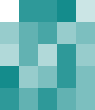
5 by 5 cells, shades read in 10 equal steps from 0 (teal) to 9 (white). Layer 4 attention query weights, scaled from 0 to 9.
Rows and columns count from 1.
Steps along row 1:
down same down up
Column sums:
21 15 14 10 24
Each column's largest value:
9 5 6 5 7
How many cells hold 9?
1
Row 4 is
0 5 4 1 4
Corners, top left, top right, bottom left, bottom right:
9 7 1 4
